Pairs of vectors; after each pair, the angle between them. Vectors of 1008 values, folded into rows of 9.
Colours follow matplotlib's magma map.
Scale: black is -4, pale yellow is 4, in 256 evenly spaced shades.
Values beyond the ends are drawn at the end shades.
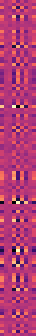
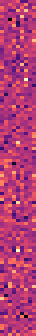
partly aligned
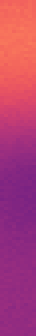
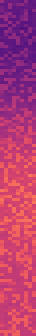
nearly opposite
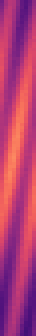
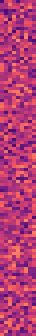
orthogonal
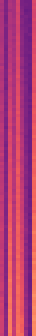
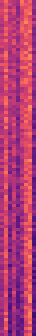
nearly opposite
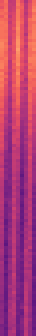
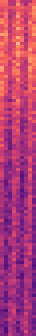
nearly parallel
